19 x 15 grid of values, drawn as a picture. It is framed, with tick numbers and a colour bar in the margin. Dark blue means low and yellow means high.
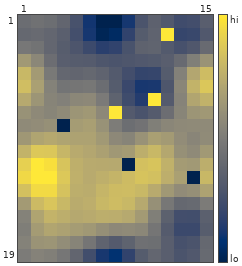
Six lone cells stand out: three far higher and three far lower than their neighbours. No regular stripes run through it. The ninth with the highest average is the middle left. The ninth with the lowest average is the top middle.
